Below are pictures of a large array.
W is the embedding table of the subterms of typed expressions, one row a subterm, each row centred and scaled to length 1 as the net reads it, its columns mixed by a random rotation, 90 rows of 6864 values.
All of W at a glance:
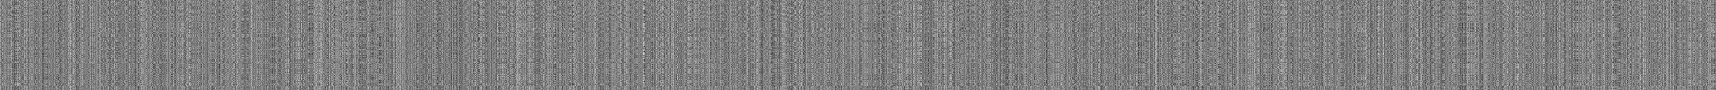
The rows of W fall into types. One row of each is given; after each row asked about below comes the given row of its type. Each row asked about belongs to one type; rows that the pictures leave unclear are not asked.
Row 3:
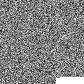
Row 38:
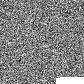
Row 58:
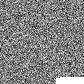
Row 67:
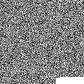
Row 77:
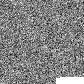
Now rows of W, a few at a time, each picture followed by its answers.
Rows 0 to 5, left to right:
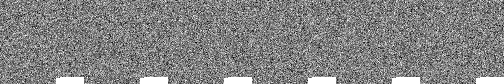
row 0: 58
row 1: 77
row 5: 38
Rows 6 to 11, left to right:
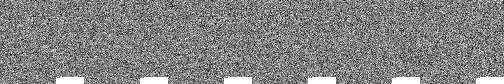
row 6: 77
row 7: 58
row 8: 58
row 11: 67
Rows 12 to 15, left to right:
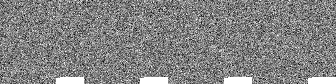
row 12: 67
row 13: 38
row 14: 77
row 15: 58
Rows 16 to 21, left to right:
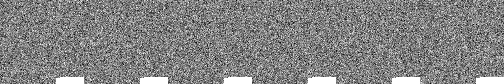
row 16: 67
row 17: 38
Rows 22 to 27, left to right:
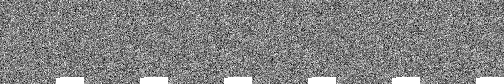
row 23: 3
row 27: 3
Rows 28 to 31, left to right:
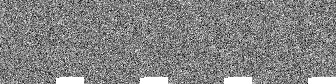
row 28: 3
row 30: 77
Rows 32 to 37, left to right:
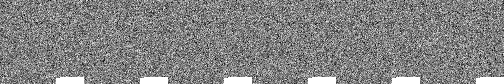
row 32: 67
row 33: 38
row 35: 77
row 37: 58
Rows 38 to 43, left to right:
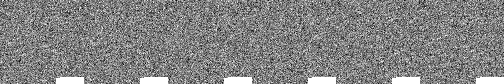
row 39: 38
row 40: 3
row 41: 3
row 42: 58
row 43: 58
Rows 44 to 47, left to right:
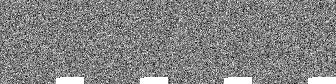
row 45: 58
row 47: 77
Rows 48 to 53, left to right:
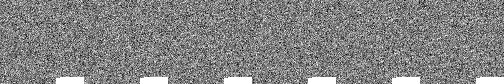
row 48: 77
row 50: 58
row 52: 58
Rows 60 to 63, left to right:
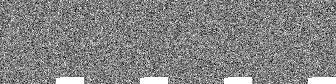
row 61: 38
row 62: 58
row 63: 38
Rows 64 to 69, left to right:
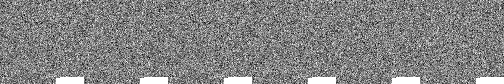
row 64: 67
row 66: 67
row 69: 38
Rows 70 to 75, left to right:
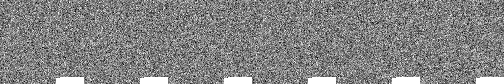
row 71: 38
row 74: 67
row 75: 3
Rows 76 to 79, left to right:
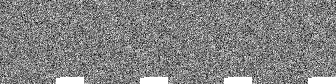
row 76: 67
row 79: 3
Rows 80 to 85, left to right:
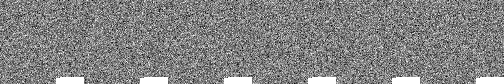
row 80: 58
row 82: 58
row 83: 77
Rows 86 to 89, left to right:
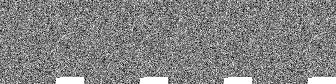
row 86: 3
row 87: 3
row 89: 3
